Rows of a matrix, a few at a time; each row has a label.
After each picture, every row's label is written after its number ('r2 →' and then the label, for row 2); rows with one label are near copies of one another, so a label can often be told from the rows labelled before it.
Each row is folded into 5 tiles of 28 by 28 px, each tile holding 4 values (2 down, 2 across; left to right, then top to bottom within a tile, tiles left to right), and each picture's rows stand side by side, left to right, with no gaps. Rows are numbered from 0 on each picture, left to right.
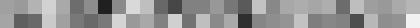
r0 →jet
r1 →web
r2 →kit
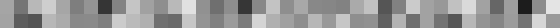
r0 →jet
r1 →jet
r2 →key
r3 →jet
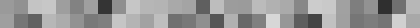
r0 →jet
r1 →kit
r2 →jet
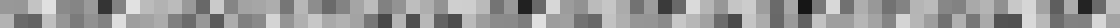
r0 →jet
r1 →kit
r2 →key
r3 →jet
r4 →jet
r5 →jet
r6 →key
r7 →jet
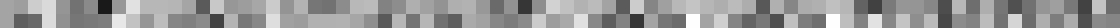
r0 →jet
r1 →kit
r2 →key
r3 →jet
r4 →kit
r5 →kit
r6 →web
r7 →web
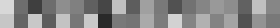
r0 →web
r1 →web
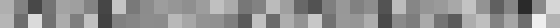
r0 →web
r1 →key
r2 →web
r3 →jet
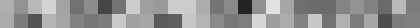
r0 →jet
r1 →jet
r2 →web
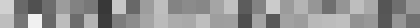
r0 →web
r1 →key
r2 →key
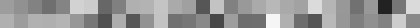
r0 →key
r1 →kit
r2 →jet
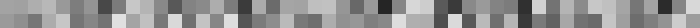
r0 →jet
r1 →web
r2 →jet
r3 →web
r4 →jet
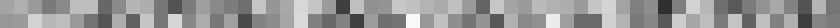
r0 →key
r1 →web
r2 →kit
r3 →kit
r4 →jet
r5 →web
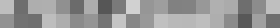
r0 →jet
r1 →key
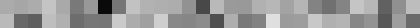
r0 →jet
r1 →kit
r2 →key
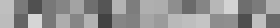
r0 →web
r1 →key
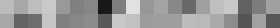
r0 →jet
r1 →key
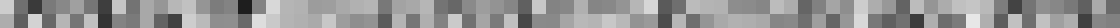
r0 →web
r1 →jet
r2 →key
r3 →web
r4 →key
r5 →key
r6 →kit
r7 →web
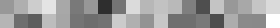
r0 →jet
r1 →kit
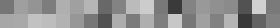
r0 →key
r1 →web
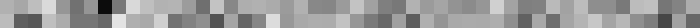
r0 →jet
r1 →kit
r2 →key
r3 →key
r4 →key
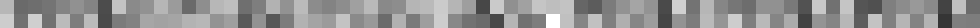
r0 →web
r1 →key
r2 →key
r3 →kit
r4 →web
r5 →web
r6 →web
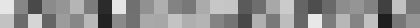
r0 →web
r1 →key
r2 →web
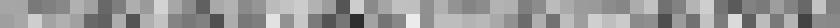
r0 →key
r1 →kit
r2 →kit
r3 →key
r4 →key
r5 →web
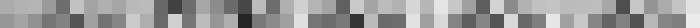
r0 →kit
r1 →web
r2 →kit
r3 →kit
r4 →kit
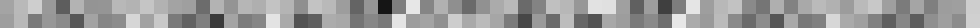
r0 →kit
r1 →kit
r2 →jet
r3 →key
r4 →jet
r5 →kit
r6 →kit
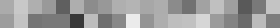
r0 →kit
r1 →key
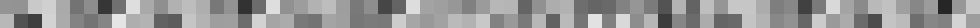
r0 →jet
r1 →jet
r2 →jet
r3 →key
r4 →web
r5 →jet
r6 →jet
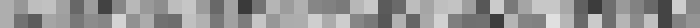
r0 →jet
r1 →jet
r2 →key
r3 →kit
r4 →web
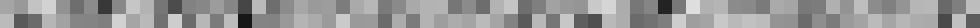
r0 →jet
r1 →web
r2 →key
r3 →key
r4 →jet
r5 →key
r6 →key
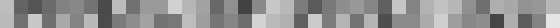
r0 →web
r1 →jet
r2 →web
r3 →kit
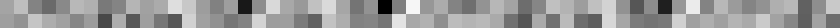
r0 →key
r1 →jet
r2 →jet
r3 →key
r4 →jet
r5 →key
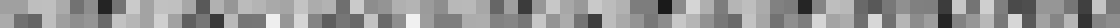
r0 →jet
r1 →kit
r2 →kit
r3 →jet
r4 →jet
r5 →jet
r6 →web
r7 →web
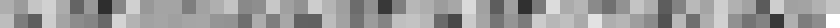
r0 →jet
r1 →key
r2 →jet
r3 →jet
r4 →key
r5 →kit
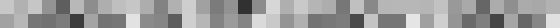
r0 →kit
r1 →jet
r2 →kit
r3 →kit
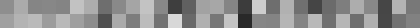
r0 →key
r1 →web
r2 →web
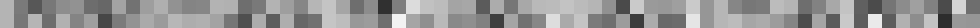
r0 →web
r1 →key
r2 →jet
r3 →kit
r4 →kit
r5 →key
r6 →web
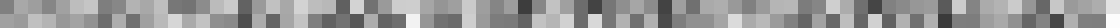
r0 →key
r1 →key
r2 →kit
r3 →jet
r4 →web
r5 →key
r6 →web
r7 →kit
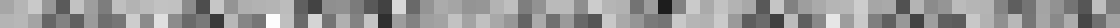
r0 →kit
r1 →kit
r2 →web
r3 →key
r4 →jet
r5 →kit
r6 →kit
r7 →web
